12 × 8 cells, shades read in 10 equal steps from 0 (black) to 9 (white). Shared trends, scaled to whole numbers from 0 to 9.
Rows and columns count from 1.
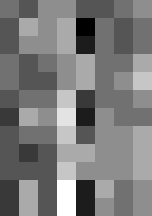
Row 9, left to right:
3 2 3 6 6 5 5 6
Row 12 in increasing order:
1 2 3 4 5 5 6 9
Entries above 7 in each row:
0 0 0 0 0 0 1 0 0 0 1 1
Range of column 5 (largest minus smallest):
6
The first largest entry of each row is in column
3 2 4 5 8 4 4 4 4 4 4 4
